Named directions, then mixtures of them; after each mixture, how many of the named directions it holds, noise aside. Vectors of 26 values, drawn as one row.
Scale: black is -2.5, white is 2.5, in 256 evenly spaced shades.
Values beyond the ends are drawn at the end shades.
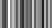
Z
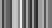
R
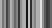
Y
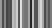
two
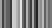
one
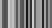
two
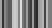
one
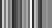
three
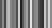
three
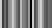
three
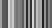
two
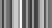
one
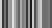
three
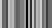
two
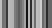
two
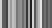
three
